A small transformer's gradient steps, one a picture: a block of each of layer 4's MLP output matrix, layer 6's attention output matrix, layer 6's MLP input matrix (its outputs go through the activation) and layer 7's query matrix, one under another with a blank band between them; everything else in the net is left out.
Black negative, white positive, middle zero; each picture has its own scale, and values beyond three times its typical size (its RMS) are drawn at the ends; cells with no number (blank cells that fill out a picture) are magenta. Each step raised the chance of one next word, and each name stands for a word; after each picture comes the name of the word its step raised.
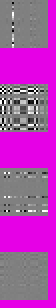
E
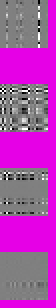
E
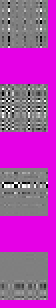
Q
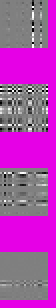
E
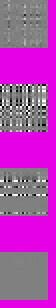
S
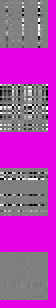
S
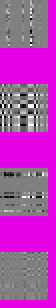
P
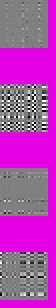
Q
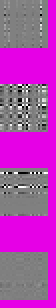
S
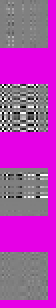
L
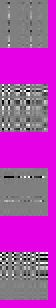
E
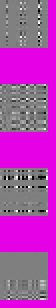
L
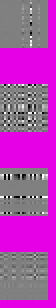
L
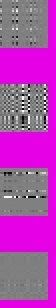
Q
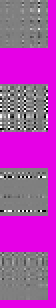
Q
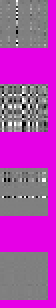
P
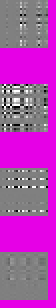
S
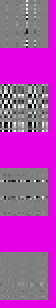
P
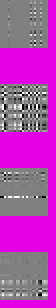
P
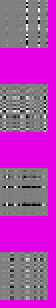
Q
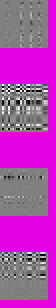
E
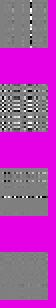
Q
